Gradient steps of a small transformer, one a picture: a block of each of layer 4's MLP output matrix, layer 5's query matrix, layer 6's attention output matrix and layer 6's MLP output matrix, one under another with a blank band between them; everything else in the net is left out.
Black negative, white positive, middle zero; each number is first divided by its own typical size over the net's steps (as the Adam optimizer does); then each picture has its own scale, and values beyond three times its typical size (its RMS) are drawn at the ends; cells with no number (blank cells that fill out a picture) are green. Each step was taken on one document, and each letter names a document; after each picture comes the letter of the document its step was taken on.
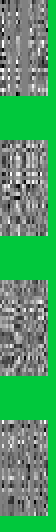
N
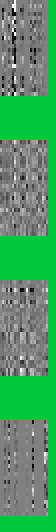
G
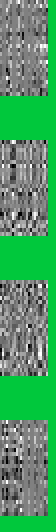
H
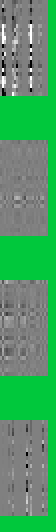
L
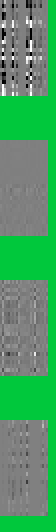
L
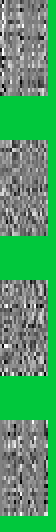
H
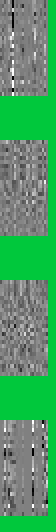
G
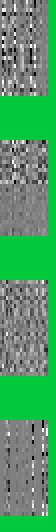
G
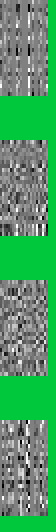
N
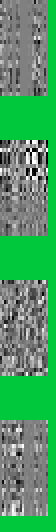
H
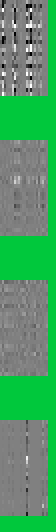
L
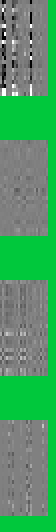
L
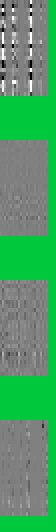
L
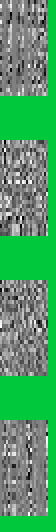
H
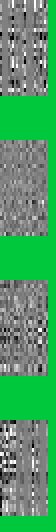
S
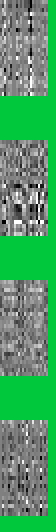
N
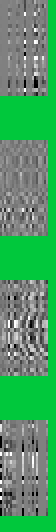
S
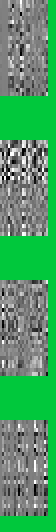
H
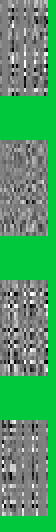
S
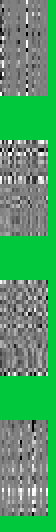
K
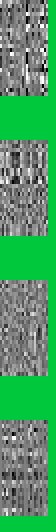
H
